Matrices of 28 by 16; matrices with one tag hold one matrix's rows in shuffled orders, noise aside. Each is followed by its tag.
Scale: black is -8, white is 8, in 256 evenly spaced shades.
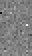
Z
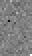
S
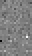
Z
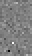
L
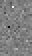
L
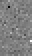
S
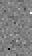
S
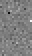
S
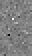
L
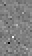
L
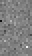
Z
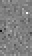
Z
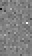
Z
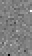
S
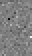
S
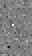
L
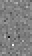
L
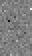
S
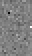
S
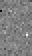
Z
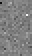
Z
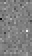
Z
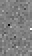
S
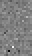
L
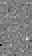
Z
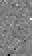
S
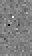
L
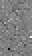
S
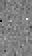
Z
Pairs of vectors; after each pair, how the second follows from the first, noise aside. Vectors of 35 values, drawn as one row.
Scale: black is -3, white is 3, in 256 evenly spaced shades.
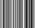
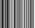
wrapped around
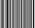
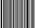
reversed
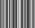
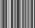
wrapped around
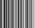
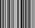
wrapped around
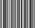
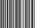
shuffled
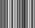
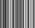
wrapped around
